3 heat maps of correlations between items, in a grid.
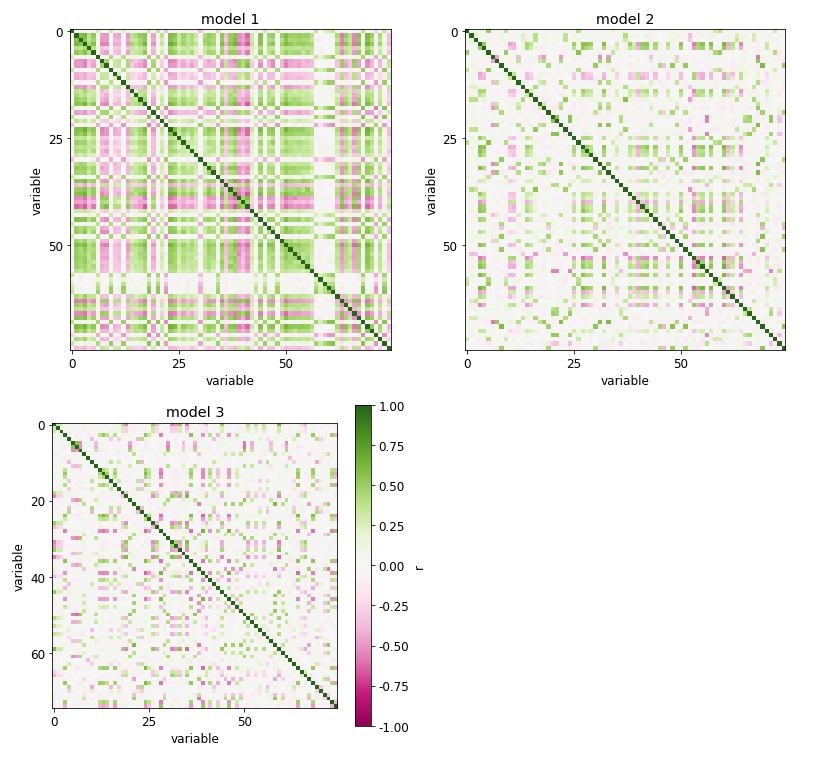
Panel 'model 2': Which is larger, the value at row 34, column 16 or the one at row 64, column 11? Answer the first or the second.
the second
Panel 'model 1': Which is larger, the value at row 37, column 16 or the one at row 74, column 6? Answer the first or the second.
the first
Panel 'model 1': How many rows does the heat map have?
75
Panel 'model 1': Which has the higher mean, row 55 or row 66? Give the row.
55
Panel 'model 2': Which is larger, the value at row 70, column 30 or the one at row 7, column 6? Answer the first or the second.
the first
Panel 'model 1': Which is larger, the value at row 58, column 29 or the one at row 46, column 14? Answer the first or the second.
the second
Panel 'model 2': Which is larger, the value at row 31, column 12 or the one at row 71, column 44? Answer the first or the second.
the first
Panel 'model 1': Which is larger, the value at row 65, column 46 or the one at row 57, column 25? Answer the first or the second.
the first
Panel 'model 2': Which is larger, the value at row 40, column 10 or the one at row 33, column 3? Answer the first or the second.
the first
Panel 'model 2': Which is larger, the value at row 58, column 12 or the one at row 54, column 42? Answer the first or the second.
the second
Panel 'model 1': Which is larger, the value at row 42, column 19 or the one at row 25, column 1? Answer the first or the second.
the second
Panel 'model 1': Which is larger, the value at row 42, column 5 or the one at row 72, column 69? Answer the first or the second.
the second
